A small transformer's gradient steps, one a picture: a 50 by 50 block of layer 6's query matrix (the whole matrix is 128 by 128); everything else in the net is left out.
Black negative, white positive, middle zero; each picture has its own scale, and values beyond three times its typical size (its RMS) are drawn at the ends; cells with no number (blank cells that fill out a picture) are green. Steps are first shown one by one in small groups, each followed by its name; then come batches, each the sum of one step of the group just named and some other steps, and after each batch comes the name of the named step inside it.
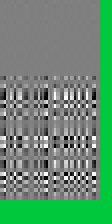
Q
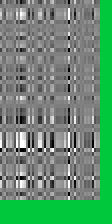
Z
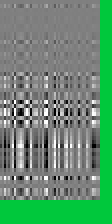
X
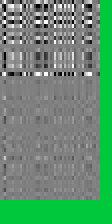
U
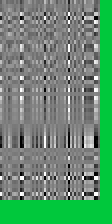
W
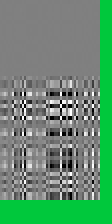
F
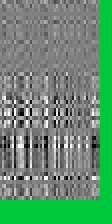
X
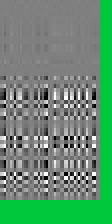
Q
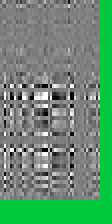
W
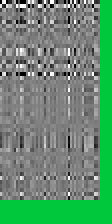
W
